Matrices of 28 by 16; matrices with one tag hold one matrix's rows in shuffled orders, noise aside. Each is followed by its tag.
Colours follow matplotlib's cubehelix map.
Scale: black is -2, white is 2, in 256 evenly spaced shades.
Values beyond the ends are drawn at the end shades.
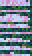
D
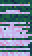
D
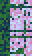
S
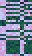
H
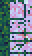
S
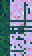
S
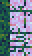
S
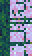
S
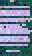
D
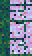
S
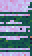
D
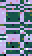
H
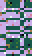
H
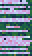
D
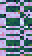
H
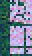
S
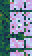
S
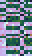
H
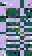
H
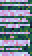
D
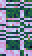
H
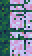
S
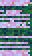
D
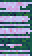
D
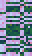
H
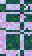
H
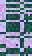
H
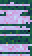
D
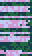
D
